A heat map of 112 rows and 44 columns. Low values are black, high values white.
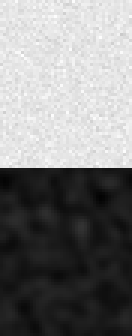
The table splits into 2 rows of 1 panel. Panel 1,1: very high, fine-grained, faint in contrast. Panel 2,1: very low, blotchy, faint in contrast.
